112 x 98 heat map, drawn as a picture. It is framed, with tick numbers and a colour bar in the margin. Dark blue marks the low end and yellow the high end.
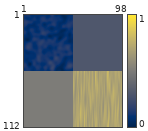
It is made of 2 by 2 panels. Panel 1,1: very low, blotchy, faint in contrast. Panel 1,2: low, flat. Panel 2,1: middling, flat. Panel 2,2: high, streaked downward, faint in contrast.
